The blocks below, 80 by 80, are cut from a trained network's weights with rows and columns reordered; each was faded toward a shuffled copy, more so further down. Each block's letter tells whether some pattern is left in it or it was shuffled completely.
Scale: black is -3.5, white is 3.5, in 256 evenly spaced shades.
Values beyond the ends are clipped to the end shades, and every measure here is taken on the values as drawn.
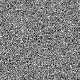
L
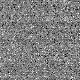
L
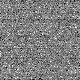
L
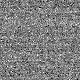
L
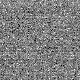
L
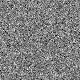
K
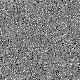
K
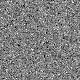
K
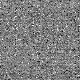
L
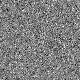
K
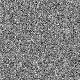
L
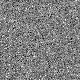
K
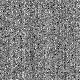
L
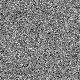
K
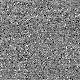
L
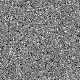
K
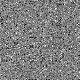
L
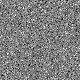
K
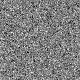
K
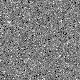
K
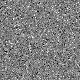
K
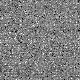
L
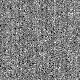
L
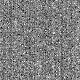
L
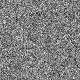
K
